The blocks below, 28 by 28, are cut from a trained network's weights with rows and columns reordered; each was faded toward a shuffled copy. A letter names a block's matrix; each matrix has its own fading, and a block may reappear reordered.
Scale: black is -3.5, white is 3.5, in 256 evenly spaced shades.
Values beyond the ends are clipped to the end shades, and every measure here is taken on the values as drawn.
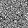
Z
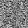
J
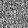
J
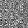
J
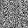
J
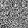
J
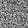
Z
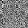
J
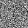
Z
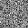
J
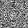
J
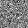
Z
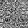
J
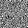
Z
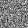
Z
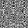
J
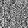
J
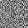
J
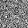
Z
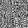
J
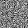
J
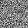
Z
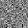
J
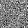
Z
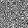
J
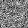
Z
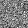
Z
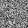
Z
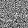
Z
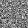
J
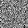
Z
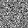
Z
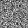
J
